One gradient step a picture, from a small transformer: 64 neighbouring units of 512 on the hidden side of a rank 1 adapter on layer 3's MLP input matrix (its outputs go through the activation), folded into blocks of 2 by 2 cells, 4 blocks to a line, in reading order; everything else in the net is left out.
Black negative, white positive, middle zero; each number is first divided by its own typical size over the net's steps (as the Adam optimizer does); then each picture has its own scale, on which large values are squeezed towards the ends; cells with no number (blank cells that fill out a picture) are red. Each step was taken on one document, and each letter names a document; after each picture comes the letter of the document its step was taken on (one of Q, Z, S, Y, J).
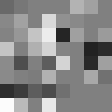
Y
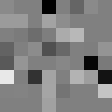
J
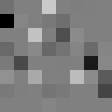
J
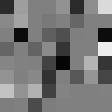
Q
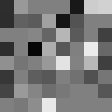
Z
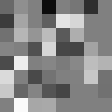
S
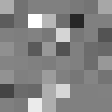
Z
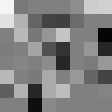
Z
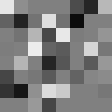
Z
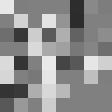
Y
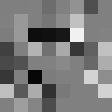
S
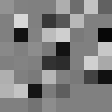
Q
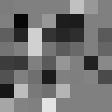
Y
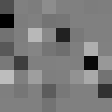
J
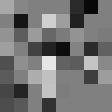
Y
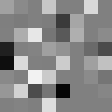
S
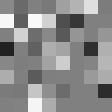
S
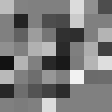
Y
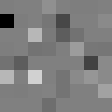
J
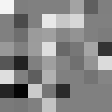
Y
